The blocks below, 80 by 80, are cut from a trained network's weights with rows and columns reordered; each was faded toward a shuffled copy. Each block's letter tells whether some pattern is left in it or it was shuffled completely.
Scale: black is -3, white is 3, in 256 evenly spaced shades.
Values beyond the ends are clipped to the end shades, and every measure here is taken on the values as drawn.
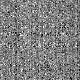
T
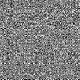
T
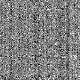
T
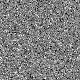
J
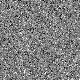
J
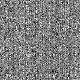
T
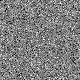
J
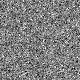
J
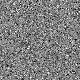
J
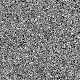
J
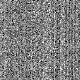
T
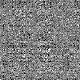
T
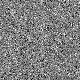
J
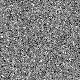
J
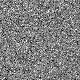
J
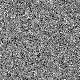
J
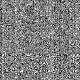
T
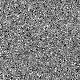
J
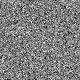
J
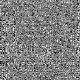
T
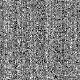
T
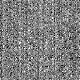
T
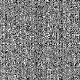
T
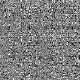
T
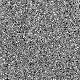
J
